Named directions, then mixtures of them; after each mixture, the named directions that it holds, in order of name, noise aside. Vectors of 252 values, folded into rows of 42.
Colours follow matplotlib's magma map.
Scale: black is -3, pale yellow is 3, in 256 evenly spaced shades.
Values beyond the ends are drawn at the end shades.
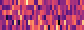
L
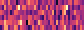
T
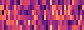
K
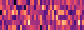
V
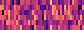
K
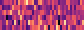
L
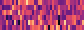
L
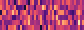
V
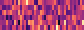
L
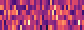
K, V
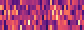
K, V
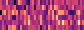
V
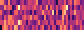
L, T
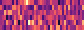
K, L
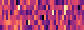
K, T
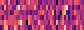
T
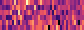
L, V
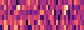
T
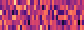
V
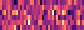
T, V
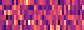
K, L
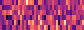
L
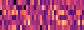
V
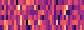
L, T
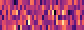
T, V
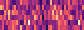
K, V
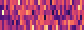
K, L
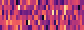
K, T
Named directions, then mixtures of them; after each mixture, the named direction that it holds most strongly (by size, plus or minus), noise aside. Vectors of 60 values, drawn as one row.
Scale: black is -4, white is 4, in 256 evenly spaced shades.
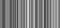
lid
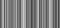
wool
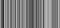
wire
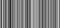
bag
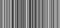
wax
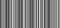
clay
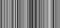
wax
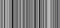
clay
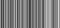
wire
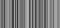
wax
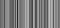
lid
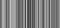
lid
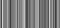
bag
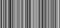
bag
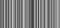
clay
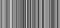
lid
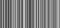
clay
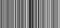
wax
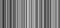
lid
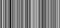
bag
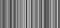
lid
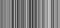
wax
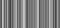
wool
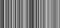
wire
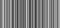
wax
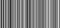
bag
